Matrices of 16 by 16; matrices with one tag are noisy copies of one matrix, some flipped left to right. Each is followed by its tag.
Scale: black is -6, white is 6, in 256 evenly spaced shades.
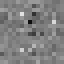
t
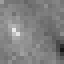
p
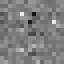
t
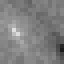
p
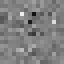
t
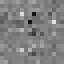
t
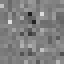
t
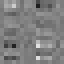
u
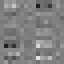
u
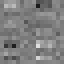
u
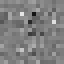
t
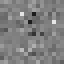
t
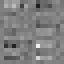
u
